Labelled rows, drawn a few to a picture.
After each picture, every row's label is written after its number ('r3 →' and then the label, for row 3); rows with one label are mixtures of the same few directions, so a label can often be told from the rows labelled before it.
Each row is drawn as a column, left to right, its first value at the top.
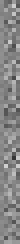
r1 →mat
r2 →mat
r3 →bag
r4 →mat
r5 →mat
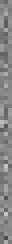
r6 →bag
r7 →mat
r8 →mat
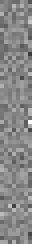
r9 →mat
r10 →bag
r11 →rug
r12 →rug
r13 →rug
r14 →mat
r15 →bag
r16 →bag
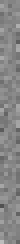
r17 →rug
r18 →mat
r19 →mat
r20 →mat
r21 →bag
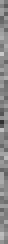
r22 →bag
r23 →mat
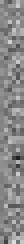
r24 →rug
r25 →rug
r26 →bag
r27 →rug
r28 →mat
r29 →rug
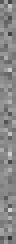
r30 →rug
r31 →bag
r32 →rug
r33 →bag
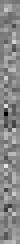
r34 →mat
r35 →mat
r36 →rug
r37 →bag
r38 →bag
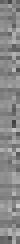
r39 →rug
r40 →rug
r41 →rug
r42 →bag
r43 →rug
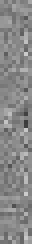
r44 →mat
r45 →bag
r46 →mat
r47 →rug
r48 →mat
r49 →rug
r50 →bag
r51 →rug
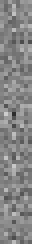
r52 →bag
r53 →mat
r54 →bag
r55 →mat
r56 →mat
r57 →bag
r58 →mat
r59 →bag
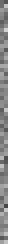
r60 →mat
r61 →rug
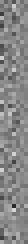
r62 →bag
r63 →rug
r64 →mat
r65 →rug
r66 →bag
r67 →bag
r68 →rug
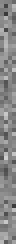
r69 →rug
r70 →mat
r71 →bag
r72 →rug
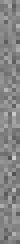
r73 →rug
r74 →bag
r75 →mat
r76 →mat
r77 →bag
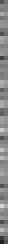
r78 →rug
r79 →rug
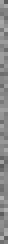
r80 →mat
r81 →rug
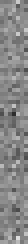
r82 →mat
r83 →rug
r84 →bag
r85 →mat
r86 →rug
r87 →bag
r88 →rug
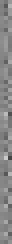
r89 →mat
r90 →mat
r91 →mat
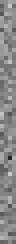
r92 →mat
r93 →bag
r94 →mat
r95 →rug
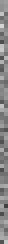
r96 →bag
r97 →rug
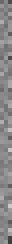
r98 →bag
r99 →bag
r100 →rug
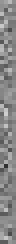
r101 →bag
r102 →mat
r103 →rug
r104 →bag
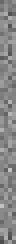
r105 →rug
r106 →bag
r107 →bag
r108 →mat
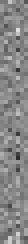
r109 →rug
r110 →bag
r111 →rug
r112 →rug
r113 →rug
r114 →bag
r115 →rug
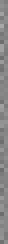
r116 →bag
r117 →bag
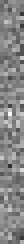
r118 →mat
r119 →bag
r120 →mat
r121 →rug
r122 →bag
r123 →bag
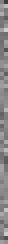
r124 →mat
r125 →rug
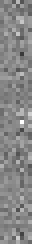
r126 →mat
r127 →rug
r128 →mat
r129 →rug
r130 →rug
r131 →bag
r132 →rug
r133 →mat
